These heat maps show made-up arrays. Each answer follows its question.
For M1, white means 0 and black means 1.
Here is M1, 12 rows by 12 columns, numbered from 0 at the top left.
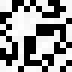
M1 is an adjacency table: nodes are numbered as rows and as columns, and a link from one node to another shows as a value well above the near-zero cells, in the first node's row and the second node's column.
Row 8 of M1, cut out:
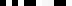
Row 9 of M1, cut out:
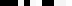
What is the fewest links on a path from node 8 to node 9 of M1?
1
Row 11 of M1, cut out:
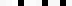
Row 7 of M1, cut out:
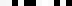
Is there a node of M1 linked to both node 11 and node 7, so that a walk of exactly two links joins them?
no
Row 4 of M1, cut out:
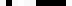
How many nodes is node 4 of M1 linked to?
6
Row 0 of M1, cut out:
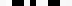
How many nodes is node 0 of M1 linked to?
5
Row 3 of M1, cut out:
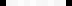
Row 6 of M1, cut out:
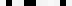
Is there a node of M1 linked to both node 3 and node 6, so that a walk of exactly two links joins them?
no
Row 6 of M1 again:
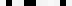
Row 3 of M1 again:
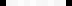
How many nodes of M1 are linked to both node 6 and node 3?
0
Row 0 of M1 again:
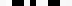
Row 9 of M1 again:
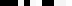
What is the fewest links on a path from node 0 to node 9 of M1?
1
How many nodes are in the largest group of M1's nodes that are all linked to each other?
4
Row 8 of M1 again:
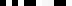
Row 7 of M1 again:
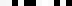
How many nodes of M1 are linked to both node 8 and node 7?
4
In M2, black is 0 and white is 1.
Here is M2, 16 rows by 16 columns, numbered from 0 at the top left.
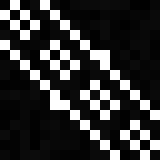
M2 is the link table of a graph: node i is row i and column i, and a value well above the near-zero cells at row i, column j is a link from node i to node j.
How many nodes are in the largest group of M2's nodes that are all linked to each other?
3
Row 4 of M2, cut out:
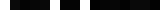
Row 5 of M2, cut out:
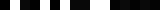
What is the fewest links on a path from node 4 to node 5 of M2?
1
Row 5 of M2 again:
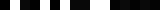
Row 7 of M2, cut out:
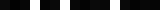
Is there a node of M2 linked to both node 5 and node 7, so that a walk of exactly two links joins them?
yes
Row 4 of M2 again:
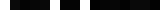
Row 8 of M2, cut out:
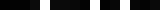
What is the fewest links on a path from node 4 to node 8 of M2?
1
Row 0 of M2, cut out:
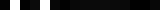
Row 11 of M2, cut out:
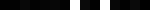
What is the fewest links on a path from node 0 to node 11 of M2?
4
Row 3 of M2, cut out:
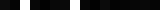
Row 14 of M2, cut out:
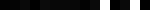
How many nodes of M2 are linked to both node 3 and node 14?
0
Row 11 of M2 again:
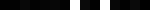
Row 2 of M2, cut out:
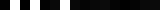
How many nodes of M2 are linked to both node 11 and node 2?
0
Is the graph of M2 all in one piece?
yes
